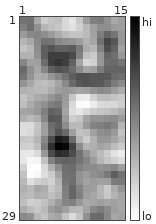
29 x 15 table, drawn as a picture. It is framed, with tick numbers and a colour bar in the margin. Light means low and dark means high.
On average the colour sits 40% of the way up the scale. No single row or column stands out from its neighbours. Neither half mirrors the other. The bottom left is the ninth with the lowest average.
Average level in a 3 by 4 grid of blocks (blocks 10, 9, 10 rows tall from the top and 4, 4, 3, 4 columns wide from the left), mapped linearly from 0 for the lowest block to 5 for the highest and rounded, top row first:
3435 / 1512 / 0432
